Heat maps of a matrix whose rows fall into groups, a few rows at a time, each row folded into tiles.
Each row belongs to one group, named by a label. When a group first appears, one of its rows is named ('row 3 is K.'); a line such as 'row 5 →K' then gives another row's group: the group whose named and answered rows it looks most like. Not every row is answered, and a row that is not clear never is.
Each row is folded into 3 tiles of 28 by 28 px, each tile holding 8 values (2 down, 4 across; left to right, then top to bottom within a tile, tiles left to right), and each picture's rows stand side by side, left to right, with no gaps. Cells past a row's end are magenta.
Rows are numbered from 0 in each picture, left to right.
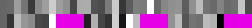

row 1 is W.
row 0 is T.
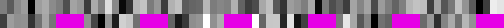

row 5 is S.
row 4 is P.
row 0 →S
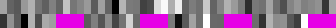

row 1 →S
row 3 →T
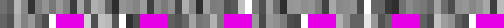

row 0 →T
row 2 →S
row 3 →T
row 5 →T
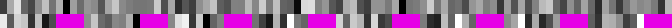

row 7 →T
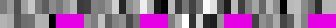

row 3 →S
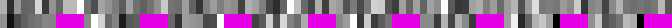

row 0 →S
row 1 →P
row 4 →P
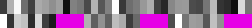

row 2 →S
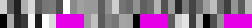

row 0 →W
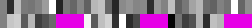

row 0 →P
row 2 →W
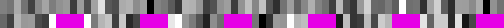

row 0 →T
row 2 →P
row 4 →W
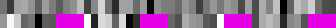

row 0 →P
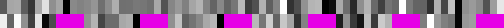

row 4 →W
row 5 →P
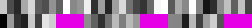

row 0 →W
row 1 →S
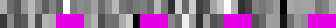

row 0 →W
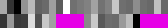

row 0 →W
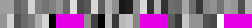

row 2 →T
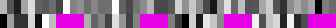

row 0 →W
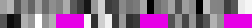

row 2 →S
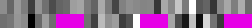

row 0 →S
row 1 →T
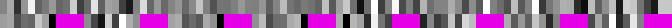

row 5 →W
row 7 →S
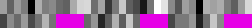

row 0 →S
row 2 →S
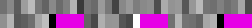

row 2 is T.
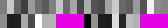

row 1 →W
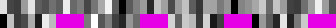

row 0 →W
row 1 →P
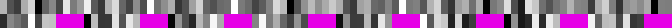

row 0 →W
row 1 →W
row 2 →W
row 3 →P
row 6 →W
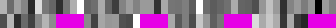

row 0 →S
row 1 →T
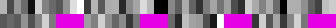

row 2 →T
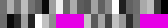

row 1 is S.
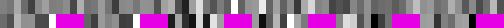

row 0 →T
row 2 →W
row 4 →P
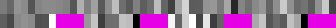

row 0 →T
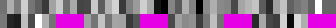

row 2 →S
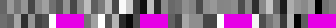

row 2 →T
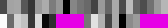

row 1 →P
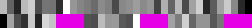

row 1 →T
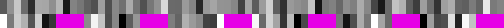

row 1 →P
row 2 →T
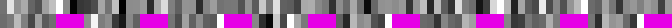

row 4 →T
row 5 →S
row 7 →T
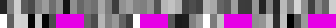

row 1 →T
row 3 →P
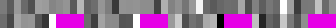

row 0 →T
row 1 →T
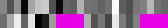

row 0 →P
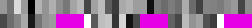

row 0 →S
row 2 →T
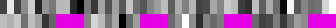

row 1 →P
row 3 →S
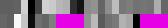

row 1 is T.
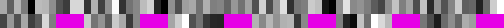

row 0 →S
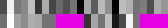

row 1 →S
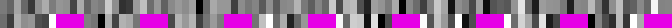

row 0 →T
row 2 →S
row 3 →P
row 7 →W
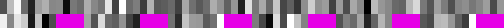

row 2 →T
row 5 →T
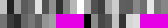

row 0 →S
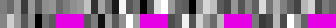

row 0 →P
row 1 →S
